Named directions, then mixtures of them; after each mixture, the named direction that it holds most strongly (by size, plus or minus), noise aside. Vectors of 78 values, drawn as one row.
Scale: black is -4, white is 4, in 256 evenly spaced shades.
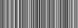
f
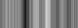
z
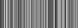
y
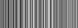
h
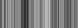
z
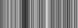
z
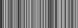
y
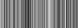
y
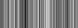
z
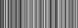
y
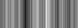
z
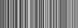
h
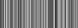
y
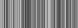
y
